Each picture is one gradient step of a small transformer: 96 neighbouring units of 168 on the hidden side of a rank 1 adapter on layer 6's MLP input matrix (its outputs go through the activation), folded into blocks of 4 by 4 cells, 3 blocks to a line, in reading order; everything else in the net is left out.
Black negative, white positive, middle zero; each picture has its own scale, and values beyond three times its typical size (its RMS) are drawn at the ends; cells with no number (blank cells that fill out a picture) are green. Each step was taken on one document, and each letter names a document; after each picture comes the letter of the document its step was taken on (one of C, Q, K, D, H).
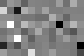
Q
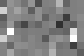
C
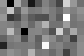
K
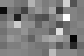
C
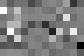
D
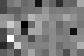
Q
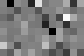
K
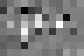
Q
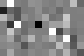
D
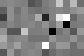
K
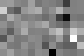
C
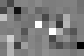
D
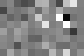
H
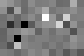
Q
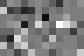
Q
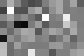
Q
